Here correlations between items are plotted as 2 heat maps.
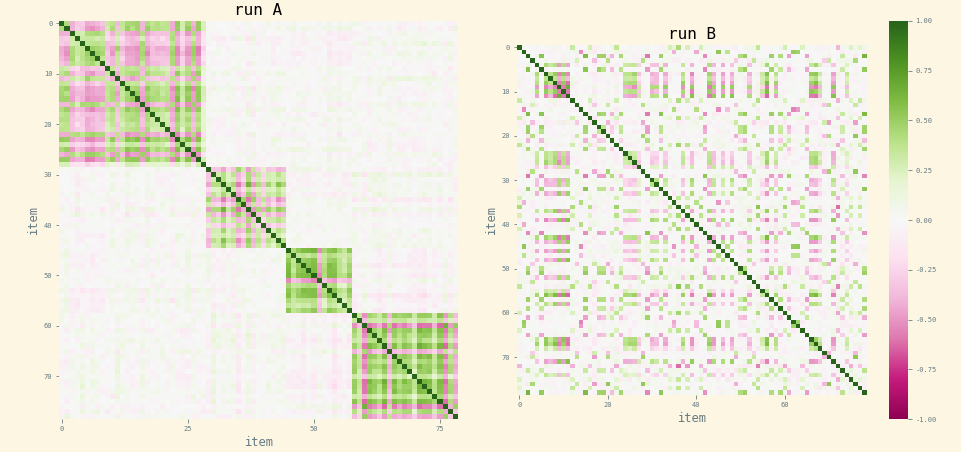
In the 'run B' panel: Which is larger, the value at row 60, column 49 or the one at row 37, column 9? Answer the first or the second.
the first
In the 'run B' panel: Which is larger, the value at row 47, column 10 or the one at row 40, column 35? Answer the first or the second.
the second
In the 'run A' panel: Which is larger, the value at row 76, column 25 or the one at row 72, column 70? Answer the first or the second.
the second
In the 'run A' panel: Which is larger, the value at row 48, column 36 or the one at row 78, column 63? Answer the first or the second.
the first
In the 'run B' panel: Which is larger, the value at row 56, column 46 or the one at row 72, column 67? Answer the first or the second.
the second
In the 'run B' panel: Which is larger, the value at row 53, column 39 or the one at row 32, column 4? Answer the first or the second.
the second
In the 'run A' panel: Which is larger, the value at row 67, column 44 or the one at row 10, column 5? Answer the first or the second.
the first
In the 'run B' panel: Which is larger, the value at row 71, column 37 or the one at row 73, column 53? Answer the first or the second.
the second
